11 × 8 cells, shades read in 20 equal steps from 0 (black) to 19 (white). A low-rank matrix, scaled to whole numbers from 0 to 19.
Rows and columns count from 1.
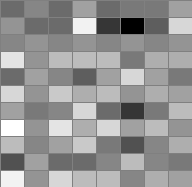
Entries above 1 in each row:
8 7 8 8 8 8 8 8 8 8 8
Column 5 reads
8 4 10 14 12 14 8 16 9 10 14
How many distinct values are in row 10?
6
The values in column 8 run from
9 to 16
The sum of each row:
76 72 84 105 86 105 82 113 89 77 108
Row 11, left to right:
18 11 16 14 14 10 13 12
